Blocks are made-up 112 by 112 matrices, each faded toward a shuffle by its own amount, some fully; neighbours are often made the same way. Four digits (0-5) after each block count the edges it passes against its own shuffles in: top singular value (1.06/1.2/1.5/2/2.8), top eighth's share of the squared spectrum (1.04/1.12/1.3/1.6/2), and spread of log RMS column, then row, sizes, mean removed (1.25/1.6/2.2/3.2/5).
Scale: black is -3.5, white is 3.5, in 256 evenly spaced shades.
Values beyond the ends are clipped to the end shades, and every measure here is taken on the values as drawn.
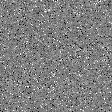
2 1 0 0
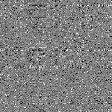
4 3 1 2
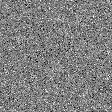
0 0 0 0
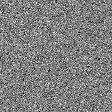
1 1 0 2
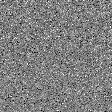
0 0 0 1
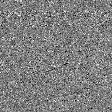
0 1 0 2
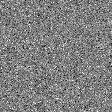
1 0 0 1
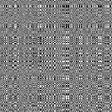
5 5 4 4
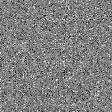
3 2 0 1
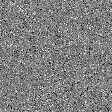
2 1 0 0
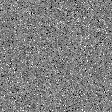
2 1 0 0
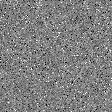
2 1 0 0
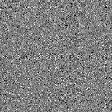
4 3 2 2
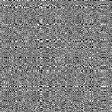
5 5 3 4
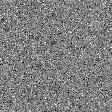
0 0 0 0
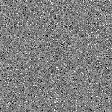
3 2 1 1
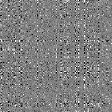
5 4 4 3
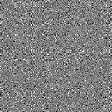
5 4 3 3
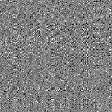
5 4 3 3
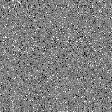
4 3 1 1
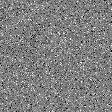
3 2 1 0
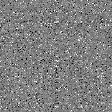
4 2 1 1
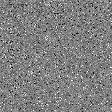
3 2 1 1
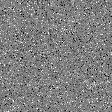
1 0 0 0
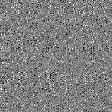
4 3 2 2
